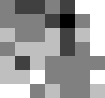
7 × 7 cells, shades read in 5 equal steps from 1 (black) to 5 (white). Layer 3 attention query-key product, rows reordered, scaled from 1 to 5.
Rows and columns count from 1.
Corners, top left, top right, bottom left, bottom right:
3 5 5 4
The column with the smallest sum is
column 5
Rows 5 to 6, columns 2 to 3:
2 4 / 4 5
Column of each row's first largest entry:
6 7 7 7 1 3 1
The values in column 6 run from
3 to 5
